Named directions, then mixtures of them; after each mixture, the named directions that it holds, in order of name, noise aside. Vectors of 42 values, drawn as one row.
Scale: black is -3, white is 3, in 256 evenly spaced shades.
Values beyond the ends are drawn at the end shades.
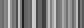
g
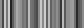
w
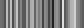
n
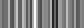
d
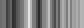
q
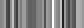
d, n, w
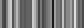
d, g, n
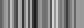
d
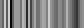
d, n, w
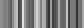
d, g, q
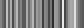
n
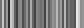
d, w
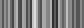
d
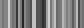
g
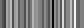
d, n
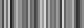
w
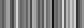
d, n, w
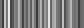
g, w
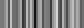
d, n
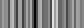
d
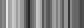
q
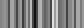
d
